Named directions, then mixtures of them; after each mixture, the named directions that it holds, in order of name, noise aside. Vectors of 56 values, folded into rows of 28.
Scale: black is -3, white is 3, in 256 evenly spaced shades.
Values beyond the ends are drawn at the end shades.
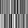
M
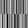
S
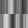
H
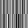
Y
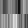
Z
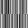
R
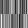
H, R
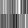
Z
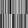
M, S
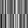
S, Y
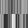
H, M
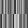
S, Y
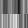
Z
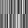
R, Y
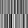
M, Y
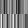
S, Z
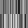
M, Z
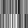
M, Z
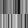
Z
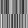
H, R, S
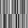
M, Y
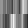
H, Z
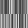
H, R, Z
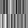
H, S, Z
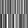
S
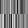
M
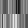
S, Z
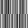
R
